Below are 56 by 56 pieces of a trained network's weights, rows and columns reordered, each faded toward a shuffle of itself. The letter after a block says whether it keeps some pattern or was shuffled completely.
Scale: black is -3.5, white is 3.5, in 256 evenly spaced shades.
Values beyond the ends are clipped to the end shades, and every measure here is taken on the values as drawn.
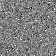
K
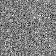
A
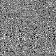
A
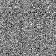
A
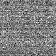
A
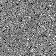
K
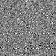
A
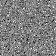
K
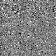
A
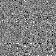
A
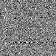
A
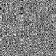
A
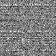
A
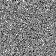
K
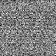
A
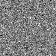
K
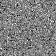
K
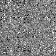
A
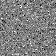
K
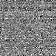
A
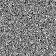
K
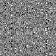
A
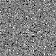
A
